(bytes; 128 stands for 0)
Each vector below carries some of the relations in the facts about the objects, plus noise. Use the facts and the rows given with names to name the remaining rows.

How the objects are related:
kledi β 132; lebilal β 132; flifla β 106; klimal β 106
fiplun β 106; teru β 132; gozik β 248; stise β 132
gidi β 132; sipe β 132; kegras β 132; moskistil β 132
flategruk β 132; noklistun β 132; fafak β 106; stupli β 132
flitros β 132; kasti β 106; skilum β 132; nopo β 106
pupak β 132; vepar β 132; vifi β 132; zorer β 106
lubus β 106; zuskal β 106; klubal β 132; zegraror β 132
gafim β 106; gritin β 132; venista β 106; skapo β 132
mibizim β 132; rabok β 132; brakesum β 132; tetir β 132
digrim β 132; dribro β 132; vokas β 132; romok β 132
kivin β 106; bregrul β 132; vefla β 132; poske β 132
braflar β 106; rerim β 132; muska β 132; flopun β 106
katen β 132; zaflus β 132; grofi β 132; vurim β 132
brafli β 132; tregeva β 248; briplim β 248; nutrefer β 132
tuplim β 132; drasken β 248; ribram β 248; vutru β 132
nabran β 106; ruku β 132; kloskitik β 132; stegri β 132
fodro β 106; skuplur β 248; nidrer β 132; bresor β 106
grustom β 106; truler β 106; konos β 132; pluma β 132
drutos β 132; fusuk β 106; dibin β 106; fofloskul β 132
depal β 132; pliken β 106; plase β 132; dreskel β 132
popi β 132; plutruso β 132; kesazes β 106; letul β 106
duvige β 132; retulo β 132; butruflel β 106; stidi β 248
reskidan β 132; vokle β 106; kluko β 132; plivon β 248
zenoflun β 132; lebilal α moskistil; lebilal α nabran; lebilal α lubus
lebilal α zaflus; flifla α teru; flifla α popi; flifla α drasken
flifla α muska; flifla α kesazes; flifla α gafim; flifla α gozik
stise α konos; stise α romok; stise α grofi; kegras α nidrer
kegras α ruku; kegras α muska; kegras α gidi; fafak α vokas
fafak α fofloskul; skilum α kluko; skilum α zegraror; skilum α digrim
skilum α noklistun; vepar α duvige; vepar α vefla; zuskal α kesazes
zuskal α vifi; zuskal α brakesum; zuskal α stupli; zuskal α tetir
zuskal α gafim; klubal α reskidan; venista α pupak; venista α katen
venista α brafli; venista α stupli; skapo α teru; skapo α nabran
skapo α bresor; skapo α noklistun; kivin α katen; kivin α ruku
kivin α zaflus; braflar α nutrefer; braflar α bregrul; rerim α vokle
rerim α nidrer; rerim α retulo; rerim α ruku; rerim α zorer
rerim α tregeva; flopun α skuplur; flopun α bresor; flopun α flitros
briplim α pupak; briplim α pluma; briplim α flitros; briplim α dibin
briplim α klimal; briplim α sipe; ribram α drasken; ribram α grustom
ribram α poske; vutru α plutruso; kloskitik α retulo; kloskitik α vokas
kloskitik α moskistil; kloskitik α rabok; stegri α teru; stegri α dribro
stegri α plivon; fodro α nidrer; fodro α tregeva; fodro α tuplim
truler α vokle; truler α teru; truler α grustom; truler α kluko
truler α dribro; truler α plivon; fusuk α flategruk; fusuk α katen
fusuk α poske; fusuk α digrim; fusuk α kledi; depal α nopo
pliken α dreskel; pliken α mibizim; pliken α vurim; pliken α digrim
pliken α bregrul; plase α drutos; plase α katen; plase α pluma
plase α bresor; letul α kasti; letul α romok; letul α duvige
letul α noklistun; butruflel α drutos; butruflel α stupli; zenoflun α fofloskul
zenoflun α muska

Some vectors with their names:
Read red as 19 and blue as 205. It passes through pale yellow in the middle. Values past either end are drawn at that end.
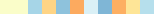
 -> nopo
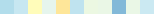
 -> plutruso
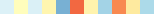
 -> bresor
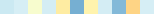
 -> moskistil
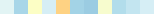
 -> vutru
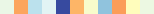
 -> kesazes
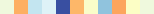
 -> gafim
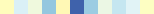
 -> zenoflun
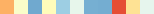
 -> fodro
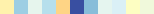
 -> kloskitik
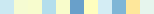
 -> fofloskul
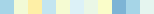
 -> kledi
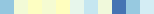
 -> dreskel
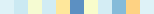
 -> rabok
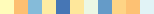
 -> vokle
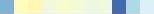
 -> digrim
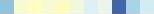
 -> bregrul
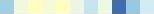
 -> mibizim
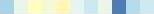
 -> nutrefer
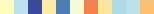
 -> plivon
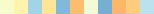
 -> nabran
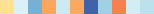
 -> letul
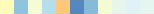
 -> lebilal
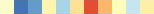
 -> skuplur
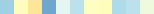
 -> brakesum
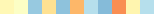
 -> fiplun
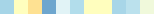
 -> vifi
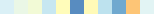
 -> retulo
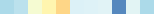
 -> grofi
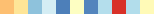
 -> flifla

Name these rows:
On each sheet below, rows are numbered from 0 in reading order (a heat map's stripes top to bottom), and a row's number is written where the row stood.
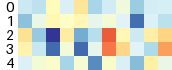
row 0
gritin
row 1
noklistun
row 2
tregeva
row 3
gozik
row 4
gidi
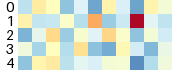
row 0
muska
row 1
flopun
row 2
katen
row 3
skapo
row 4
poske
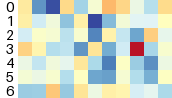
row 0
stidi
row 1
kegras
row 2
nidrer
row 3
zuskal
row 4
skilum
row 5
stegri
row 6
sipe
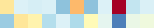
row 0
venista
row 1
teru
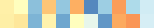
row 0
braflar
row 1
zorer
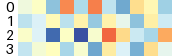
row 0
kasti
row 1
zaflus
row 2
drasken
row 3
ruku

